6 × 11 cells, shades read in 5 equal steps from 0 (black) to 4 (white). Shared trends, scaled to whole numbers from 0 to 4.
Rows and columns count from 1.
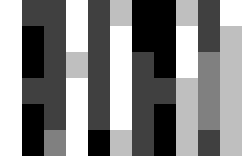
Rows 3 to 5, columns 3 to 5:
1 3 1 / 1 4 1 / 1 4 1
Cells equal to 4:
18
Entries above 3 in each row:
3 4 3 3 3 2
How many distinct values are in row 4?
4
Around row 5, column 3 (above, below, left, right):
1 2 0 4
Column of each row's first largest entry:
1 1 1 1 1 1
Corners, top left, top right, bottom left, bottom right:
4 4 4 3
